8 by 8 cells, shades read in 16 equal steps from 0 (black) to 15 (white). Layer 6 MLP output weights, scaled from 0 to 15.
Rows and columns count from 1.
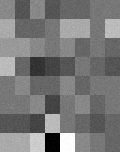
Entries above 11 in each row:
0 0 0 0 0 0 0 2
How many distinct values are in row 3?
4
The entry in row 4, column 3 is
3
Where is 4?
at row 4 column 4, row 6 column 4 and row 7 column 3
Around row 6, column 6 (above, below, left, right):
6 6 7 6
